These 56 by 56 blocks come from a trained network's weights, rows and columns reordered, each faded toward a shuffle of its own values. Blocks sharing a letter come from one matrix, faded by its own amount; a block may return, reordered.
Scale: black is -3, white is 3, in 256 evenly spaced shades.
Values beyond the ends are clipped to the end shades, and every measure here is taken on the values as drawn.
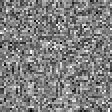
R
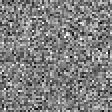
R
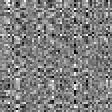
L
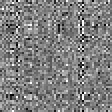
L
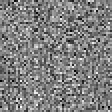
R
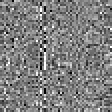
L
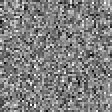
R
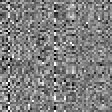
L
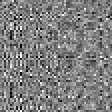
L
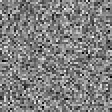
R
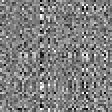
L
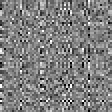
L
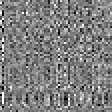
L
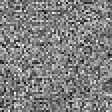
R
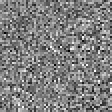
R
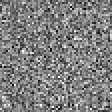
R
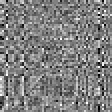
L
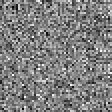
R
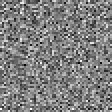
R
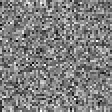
R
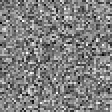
R
